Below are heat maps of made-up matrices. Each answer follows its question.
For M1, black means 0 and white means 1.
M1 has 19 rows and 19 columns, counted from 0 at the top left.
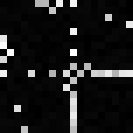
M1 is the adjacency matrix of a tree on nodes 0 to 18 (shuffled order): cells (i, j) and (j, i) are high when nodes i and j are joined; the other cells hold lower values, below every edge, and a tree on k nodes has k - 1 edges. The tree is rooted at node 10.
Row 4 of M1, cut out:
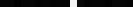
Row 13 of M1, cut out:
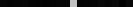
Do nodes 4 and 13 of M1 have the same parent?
yes
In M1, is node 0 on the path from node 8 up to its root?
yes
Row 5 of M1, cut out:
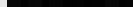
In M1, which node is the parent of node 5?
0
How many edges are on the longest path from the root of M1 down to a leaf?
2
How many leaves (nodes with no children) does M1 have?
13
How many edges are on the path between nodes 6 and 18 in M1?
3
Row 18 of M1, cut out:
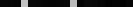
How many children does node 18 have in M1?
1
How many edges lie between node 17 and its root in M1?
1
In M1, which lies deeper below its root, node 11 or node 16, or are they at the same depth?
the same depth
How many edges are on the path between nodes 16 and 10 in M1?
1
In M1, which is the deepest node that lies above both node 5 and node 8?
0
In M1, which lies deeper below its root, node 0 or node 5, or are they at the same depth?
node 5
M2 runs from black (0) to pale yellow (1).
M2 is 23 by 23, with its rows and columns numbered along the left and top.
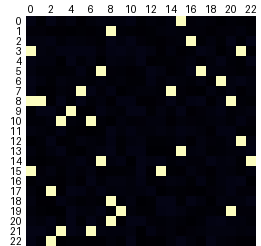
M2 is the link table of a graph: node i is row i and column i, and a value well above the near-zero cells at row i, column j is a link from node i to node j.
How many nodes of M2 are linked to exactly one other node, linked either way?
6
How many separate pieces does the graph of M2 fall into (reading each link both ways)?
3
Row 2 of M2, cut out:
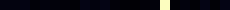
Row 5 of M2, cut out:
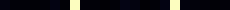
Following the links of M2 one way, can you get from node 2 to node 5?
no
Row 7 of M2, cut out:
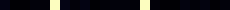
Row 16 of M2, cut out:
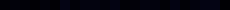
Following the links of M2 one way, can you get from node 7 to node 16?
yes
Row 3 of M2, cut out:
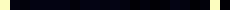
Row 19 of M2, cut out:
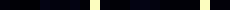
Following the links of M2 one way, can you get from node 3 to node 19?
yes
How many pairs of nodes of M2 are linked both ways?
7
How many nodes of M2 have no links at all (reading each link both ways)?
1
